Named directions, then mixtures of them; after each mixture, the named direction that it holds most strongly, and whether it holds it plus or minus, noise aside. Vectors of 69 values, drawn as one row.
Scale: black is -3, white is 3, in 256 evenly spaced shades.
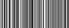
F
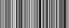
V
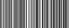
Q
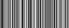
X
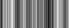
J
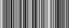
X, minus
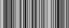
X, minus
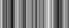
J, minus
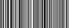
F, minus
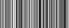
V, plus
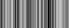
J, plus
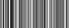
F, minus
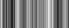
J, minus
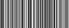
X, plus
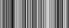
J, minus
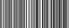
Q, plus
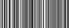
F, plus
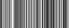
Q, plus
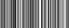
V, minus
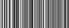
F, plus
